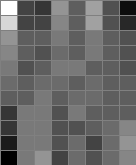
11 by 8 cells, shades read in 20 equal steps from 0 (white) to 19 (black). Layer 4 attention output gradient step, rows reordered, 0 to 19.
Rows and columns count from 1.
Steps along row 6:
up down same up down up same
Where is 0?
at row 1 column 1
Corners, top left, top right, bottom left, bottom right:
0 18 19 9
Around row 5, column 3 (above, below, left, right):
13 11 13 10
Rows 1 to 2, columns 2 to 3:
14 15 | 14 14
